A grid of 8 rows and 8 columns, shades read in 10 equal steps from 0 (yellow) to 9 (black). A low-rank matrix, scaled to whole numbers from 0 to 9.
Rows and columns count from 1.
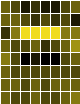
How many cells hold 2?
0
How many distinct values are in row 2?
4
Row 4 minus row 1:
0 0 -2 -2 -1 -2 -1 -2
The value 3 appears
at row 4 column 8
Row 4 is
5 6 6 5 7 6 5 3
